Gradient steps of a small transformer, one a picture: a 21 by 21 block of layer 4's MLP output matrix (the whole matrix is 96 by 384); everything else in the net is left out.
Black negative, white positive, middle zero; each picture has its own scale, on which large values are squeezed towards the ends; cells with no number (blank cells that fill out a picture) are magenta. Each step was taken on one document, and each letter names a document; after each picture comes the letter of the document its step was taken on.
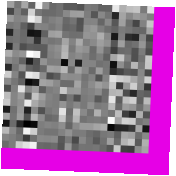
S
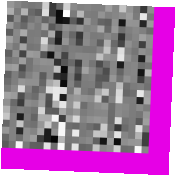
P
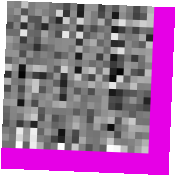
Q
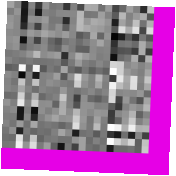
Q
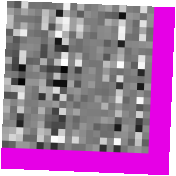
P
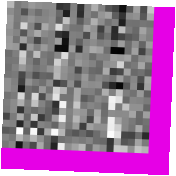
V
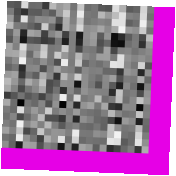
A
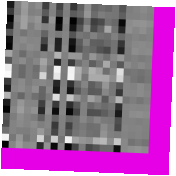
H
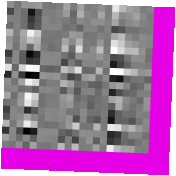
S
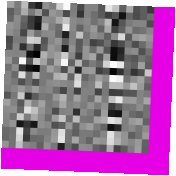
Q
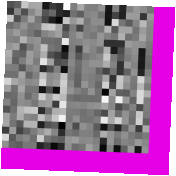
P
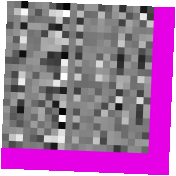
P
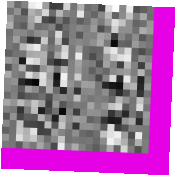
A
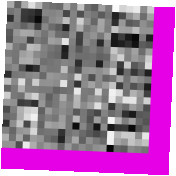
S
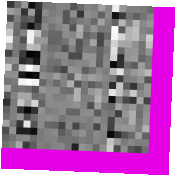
S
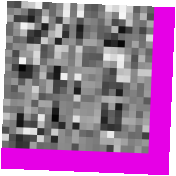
A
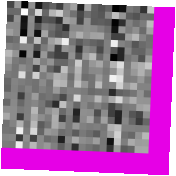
Q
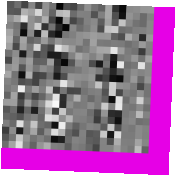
A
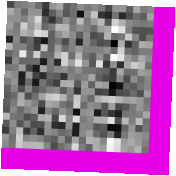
A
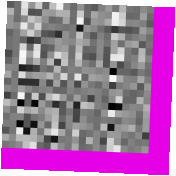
Q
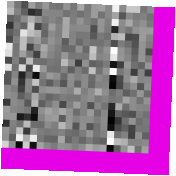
S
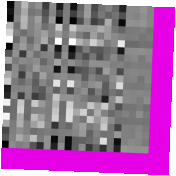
H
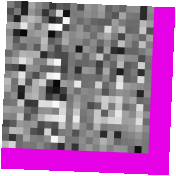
P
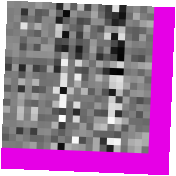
V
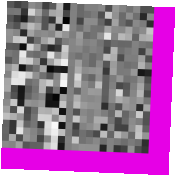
P
